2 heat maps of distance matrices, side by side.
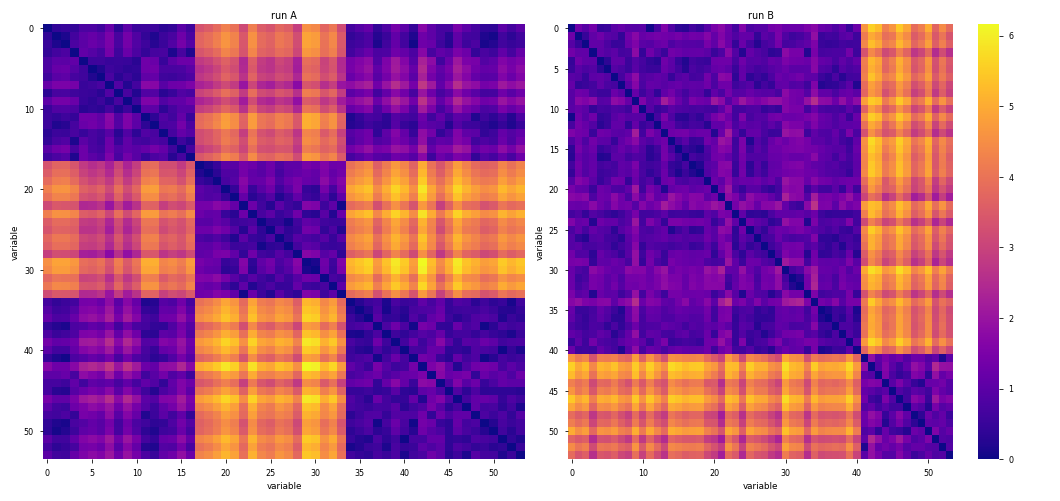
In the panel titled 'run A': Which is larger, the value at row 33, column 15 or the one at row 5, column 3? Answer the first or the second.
the first
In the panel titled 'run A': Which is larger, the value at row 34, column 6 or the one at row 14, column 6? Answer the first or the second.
the first
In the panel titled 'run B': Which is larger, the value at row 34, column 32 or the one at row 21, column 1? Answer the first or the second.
the first
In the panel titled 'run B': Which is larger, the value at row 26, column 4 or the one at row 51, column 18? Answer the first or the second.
the second
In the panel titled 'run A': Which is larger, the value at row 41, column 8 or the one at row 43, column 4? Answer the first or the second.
the second
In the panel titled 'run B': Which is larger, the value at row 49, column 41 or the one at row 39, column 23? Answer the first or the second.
the first
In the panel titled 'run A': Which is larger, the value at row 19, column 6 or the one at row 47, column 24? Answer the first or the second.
the second
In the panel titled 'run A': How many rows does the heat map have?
54
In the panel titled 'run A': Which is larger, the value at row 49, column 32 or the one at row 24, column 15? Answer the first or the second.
the first
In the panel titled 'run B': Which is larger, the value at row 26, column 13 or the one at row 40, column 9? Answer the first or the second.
the second
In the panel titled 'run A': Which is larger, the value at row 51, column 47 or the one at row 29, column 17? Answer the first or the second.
the second
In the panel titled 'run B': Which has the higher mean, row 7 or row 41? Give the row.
41
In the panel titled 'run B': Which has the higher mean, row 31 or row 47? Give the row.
47
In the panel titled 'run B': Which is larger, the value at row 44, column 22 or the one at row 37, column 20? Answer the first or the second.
the first
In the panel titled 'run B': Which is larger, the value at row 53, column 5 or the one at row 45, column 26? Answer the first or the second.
the second
